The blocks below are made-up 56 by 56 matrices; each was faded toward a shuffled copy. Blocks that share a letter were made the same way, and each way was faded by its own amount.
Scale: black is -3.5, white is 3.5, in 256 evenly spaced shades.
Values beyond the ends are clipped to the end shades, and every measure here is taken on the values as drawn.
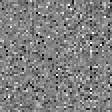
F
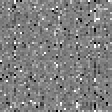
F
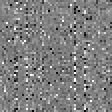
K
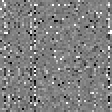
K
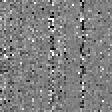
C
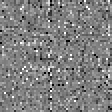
F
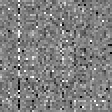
K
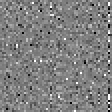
K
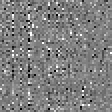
K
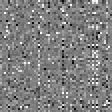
K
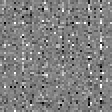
C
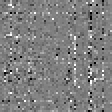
C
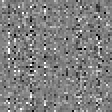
C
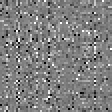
K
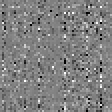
C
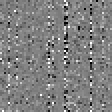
C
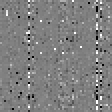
C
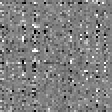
C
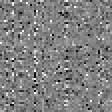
K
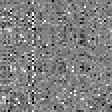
K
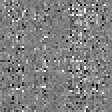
C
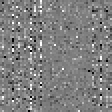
C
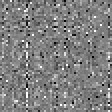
K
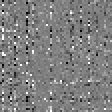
C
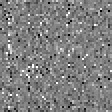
F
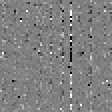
C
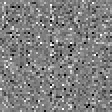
F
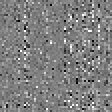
C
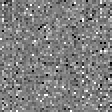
F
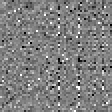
K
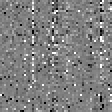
K
